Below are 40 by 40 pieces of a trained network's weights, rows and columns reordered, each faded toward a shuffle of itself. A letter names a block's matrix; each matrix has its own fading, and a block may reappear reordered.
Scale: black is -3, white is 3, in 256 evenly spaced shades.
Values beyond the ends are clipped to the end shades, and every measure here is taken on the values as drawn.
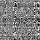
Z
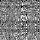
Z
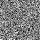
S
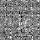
Z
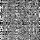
Z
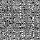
Z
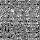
Z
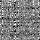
Z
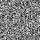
S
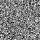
S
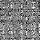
Z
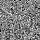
S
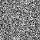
S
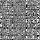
Z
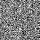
S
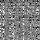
Z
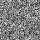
S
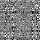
Z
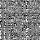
Z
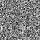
S
